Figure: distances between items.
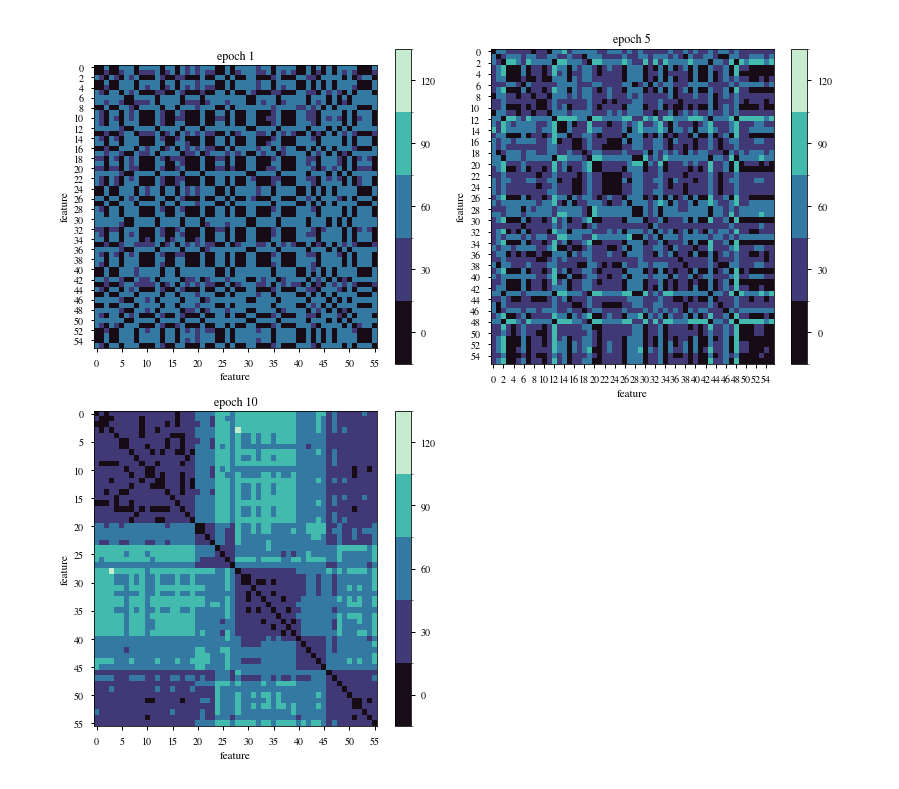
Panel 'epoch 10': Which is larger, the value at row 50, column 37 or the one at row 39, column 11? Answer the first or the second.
the second
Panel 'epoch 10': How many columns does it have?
56
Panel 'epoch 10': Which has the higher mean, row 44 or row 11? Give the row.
44
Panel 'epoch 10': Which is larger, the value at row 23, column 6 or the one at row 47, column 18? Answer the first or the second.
the second
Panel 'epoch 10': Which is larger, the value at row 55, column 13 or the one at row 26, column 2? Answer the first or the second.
the second
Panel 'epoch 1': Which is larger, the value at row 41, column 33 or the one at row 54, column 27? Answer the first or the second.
the first
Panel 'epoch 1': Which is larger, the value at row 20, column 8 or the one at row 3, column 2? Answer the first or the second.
the second
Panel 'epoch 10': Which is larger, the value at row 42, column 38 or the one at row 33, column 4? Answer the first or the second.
the second
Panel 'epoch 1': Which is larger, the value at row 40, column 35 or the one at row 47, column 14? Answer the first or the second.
the second
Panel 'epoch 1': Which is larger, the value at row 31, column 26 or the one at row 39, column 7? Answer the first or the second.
the second
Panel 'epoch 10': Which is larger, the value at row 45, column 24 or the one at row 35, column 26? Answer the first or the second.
the second
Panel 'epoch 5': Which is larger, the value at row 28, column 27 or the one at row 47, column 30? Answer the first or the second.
the first
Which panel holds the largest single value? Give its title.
epoch 10
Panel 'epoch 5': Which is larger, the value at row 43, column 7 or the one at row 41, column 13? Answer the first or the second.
the first
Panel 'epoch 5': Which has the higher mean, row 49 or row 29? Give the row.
29
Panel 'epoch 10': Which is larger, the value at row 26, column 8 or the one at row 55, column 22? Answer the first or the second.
the first
